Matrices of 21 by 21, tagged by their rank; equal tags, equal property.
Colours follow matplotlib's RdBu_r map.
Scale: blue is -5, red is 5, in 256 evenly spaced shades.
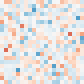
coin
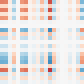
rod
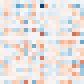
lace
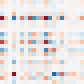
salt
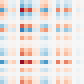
rod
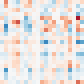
lace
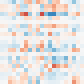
lace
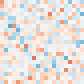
coin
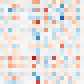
lace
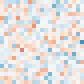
coin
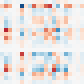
salt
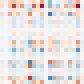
salt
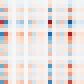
rod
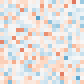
coin
